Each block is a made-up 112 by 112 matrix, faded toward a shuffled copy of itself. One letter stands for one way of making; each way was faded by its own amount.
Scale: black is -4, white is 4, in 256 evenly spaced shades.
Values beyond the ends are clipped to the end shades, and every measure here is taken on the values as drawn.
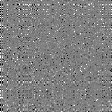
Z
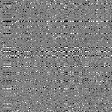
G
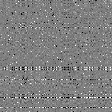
G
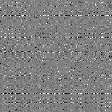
G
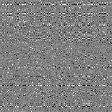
G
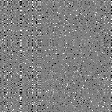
Z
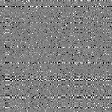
G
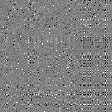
Z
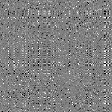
Z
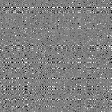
G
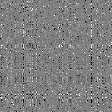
Z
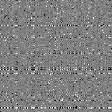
G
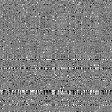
G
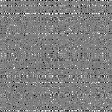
G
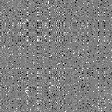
Z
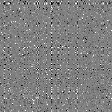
Z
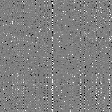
Z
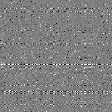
G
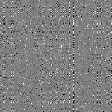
Z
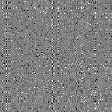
Z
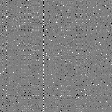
Z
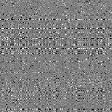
G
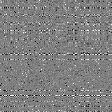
G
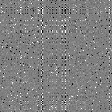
Z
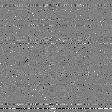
G
